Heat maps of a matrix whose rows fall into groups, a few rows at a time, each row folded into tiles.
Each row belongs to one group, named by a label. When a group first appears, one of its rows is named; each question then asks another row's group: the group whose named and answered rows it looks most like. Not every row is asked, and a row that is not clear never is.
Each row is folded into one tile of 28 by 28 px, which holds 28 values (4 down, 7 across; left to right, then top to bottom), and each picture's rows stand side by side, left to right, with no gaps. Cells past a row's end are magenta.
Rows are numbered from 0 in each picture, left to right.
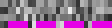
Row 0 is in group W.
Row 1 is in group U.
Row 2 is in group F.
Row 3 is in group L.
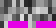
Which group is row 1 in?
F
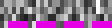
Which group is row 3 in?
F
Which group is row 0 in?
U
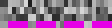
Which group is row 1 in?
F
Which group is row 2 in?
W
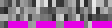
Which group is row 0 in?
W
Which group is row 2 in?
F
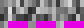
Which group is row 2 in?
F
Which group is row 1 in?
W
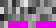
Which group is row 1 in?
W
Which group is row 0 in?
U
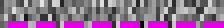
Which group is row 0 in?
F
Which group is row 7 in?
W
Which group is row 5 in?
L
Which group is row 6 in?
L
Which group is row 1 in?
F
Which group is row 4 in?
L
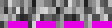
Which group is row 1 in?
L
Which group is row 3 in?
F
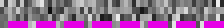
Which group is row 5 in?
W
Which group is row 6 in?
L
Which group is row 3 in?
U
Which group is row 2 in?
W
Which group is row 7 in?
L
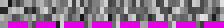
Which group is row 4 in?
F
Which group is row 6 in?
F
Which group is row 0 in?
W
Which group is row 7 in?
W
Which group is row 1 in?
W
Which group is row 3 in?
L
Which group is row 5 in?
F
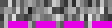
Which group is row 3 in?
U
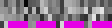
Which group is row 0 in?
L
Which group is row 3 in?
L
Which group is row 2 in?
L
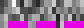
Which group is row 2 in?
U
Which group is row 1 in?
W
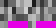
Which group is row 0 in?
U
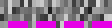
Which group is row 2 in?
L
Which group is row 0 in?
U
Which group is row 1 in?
F
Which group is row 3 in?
W
